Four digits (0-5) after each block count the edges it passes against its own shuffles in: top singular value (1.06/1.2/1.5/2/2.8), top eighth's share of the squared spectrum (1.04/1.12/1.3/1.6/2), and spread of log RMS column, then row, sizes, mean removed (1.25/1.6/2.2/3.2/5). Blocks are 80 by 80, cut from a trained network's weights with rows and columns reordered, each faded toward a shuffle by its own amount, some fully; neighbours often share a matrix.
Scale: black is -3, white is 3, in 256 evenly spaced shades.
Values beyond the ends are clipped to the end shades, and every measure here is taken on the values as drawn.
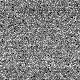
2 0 0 0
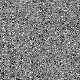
2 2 1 1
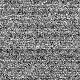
3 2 0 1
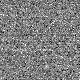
1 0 0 0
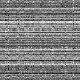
5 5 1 4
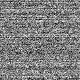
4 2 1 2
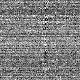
4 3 1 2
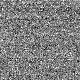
1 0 0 0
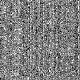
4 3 2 1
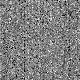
2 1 1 0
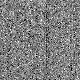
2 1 0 0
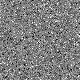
0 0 0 0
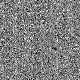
2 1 0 0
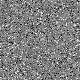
0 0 0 0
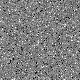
1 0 0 0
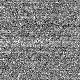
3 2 0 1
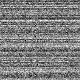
5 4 1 3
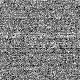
3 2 0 0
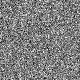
0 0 0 0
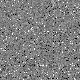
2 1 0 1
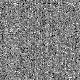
2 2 0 1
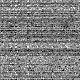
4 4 2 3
